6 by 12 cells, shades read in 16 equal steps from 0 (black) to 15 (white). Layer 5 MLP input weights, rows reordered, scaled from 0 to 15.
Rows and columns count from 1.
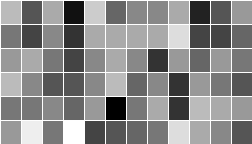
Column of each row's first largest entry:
5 9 2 1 10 4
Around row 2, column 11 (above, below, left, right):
5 9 4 6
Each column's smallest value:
7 4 5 1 4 0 6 3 3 2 4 5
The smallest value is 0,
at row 5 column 6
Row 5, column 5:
9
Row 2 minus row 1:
-4 -1 -2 2 -2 4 2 2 3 2 -1 -3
